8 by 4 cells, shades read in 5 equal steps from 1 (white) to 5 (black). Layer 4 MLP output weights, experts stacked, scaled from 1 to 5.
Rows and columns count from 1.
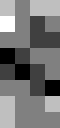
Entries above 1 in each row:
4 3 4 4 4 4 4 4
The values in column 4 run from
2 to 5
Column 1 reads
2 1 3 5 4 3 2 2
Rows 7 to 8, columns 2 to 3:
3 3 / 3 3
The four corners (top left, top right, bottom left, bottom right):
2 2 2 3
